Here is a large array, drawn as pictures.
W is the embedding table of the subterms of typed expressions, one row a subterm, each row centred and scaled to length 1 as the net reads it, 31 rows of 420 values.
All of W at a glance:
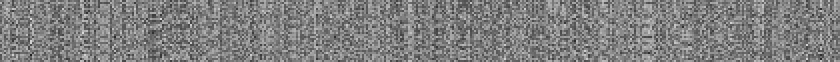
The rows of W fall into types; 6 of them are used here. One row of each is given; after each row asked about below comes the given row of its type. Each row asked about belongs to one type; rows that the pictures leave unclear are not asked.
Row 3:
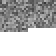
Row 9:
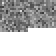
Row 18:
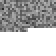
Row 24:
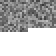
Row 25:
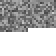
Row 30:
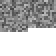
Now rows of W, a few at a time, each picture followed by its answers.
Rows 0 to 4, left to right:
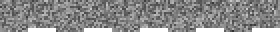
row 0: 30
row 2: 30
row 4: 30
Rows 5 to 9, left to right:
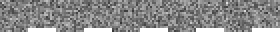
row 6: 3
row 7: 18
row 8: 25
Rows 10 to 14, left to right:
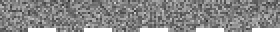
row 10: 24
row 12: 18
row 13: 30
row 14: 3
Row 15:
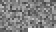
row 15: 24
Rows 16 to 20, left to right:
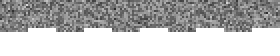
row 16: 25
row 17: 24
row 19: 24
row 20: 9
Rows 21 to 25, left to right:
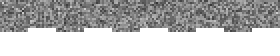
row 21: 18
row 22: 9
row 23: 3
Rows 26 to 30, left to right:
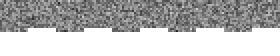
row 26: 18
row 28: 24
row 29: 9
